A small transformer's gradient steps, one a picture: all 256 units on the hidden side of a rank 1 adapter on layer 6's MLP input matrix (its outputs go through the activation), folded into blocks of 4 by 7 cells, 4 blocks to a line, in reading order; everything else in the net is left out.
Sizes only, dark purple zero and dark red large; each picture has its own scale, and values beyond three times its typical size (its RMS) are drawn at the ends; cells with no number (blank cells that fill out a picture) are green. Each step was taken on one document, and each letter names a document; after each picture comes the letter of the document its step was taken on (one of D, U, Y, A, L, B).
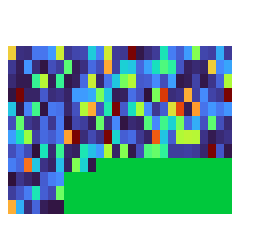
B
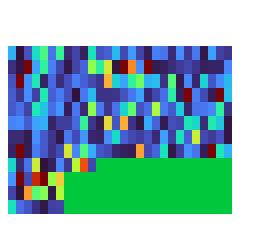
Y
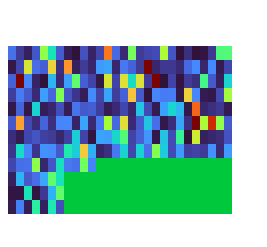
Y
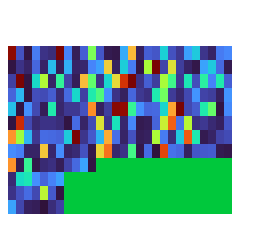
B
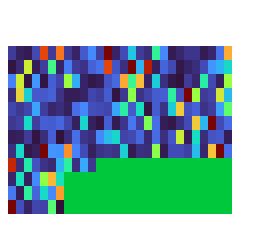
Y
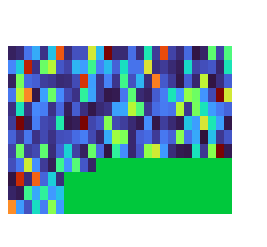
Y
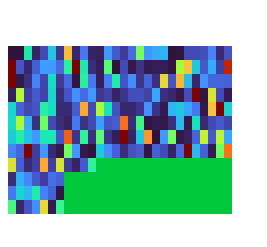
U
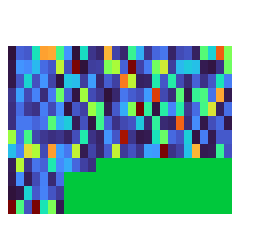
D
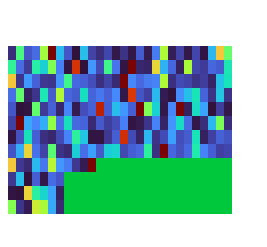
D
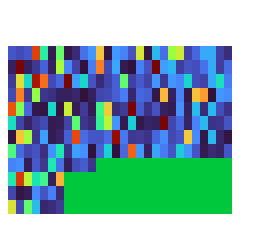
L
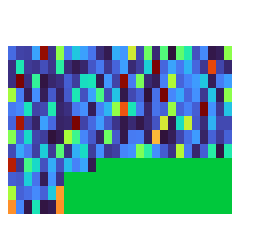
B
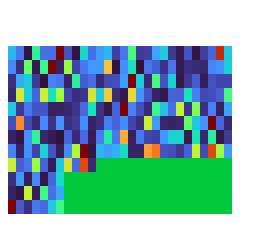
Y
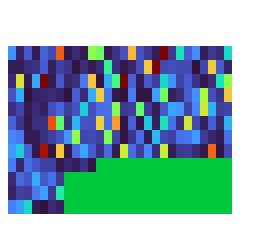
B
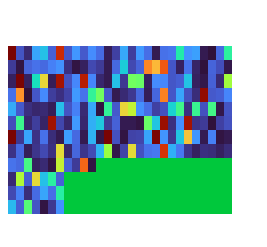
B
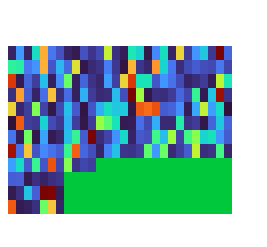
D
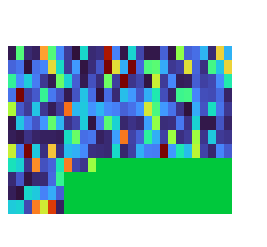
D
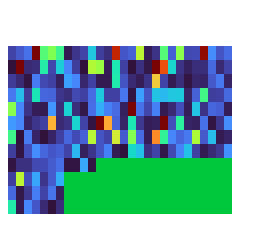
L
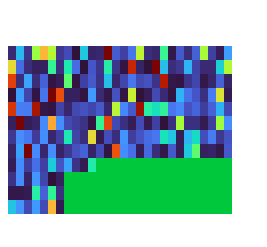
D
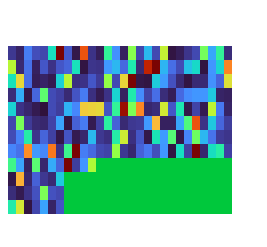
D
